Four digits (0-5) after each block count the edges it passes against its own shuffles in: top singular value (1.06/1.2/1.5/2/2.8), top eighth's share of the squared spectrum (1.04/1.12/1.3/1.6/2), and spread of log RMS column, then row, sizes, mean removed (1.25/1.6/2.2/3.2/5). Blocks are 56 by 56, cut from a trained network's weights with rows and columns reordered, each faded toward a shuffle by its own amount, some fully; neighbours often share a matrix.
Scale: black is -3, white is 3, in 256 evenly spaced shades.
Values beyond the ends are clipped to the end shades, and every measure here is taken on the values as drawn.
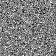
0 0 0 0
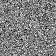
0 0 0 0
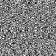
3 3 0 2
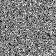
0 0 0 0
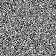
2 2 0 1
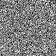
0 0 0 0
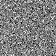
0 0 0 0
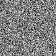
2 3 1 1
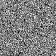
0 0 0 0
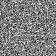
0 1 0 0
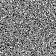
1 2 0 0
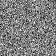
1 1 0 0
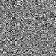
3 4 2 2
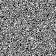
0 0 0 0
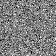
0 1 0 0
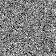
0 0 0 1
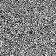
2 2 0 1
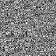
3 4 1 3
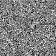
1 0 0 0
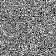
2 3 1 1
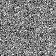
1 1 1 0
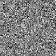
2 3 2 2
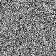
1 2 0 0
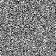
2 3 1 1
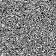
0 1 0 0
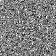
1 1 0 0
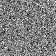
0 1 0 0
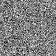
1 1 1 0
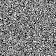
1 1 0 0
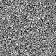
2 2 0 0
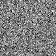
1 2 0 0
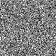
1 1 0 0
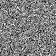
1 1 0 0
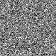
1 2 0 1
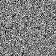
2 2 0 1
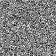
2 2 0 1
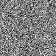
2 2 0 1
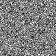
1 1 0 0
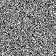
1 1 0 0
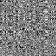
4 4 1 3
